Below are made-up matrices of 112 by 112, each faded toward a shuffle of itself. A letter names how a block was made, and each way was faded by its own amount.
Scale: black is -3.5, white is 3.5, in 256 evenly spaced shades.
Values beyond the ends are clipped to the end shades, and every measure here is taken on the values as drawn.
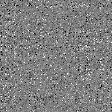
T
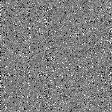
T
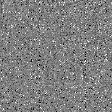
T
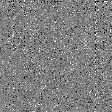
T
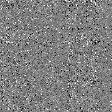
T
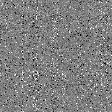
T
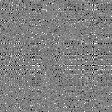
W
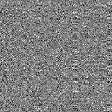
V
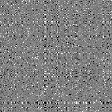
W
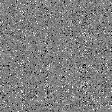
T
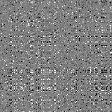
W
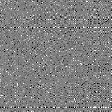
W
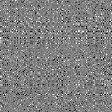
W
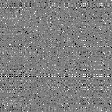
W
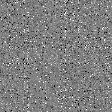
T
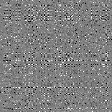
W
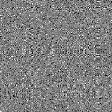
V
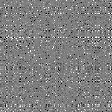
W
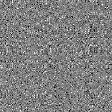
V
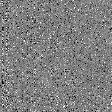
T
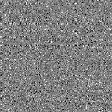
V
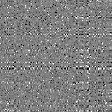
W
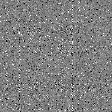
T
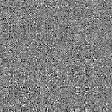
V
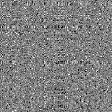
V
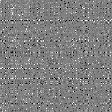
W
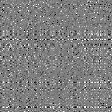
W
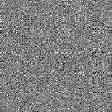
V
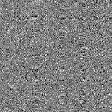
V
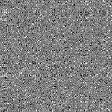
V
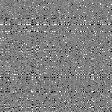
W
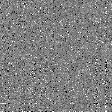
T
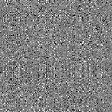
V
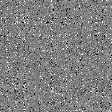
T
